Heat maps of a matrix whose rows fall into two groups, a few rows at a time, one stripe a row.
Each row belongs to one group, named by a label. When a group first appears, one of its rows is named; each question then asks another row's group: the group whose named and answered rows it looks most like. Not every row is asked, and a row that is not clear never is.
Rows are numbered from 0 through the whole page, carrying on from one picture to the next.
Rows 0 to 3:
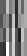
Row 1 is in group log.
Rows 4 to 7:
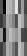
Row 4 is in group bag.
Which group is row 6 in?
bag
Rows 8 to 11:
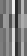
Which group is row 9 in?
log
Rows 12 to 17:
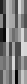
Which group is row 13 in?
bag
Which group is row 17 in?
log
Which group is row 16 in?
log
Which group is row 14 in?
bag
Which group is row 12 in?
bag
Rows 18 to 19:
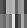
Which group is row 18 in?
bag
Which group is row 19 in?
log
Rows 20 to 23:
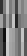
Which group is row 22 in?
bag
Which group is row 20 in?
log
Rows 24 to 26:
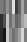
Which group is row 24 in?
log
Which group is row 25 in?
log
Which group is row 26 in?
bag
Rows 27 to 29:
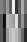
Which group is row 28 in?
bag
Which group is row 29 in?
bag
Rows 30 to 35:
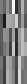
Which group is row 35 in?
bag
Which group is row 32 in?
log
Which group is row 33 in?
log
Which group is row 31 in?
bag
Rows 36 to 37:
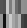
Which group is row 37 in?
bag
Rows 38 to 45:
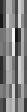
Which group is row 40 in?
log
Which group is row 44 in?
log
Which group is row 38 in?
bag
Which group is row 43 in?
bag
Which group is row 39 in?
bag
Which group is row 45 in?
bag
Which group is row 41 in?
log
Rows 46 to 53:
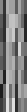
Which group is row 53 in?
log
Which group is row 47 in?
bag
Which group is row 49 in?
bag
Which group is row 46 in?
bag
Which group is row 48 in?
bag
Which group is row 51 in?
bag
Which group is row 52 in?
log
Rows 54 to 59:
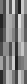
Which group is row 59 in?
bag
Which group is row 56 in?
bag
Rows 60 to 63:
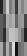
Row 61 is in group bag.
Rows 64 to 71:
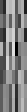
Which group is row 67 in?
log
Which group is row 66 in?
bag
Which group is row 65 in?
log
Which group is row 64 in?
bag
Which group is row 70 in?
log
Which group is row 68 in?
log
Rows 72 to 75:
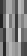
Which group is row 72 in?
bag
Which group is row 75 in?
bag
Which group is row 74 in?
bag
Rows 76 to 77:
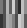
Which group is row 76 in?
log
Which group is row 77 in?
bag
